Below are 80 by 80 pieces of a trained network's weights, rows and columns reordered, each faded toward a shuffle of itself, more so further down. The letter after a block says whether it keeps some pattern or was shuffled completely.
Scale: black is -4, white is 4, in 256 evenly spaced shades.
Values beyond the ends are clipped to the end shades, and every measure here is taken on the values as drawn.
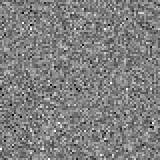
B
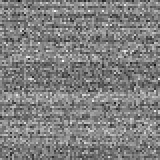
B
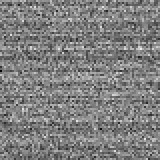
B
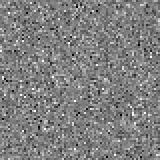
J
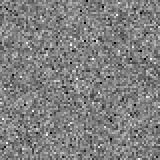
J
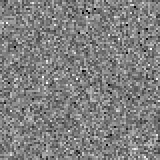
J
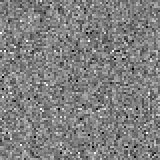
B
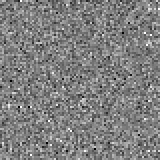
B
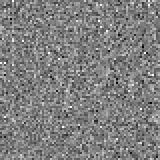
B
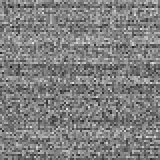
B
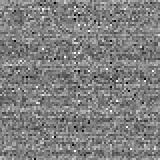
B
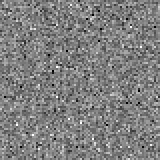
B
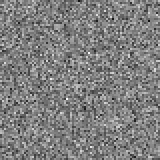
J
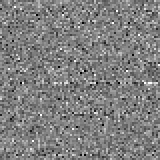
B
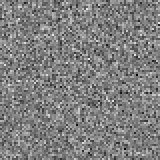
J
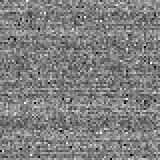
B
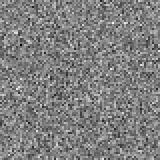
J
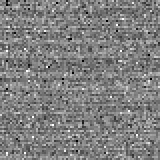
B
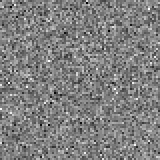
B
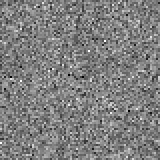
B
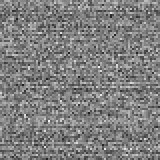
B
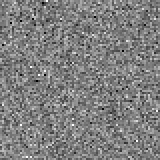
J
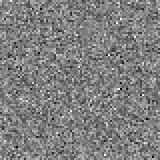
J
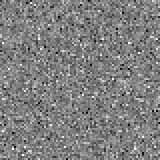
J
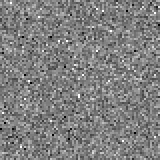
J
